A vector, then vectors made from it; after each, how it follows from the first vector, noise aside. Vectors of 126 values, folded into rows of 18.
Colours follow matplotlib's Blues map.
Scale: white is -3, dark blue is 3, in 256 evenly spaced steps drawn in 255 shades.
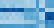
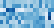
sign-scrambled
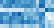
negated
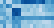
wrapped around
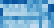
wrapped around
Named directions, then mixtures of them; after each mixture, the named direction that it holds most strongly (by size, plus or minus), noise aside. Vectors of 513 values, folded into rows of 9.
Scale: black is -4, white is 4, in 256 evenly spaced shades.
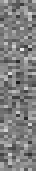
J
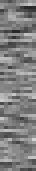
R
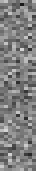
J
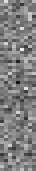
J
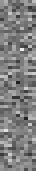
J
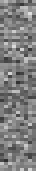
J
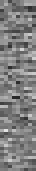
R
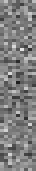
J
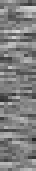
R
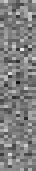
J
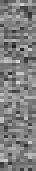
J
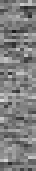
R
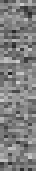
J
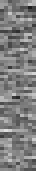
R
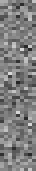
J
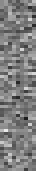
J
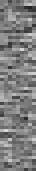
R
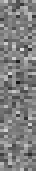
J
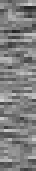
R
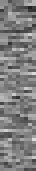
R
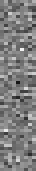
J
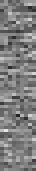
R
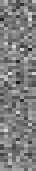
J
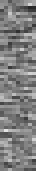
R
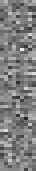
J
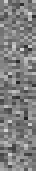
J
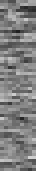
R
